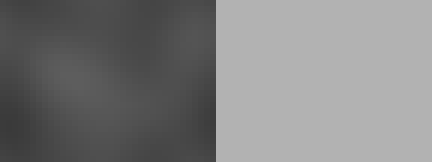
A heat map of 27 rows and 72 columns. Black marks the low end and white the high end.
The table splits into one row of 2 panels. Panel 1,1: low, smooth, faint in contrast. Panel 1,2: high, flat.
